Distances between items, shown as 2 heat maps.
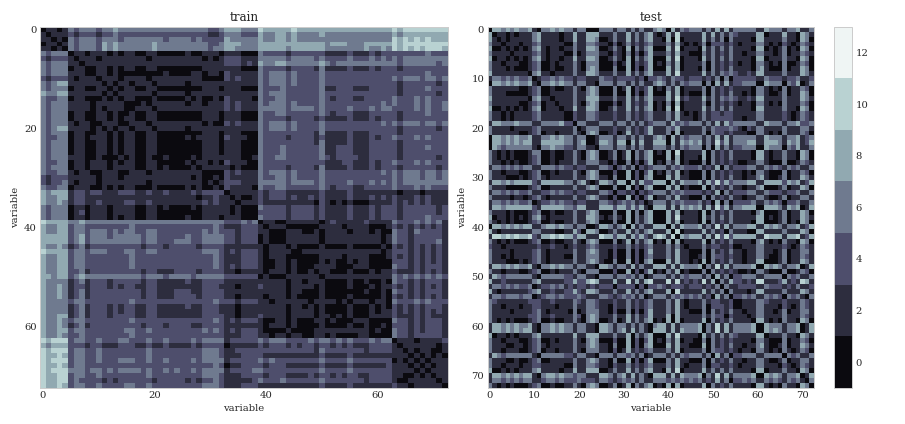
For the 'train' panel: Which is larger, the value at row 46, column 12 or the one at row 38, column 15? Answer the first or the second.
the first
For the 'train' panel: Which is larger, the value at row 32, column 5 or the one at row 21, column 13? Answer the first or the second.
the second
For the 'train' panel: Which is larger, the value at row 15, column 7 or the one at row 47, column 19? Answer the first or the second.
the second
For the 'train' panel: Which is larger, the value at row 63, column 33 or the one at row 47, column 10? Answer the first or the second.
the second
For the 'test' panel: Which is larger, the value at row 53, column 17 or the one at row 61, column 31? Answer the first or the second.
the first
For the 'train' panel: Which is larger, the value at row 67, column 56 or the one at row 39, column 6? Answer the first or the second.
the second
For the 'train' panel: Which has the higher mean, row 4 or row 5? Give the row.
4
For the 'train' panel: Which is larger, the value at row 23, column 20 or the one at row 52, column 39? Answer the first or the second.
the second
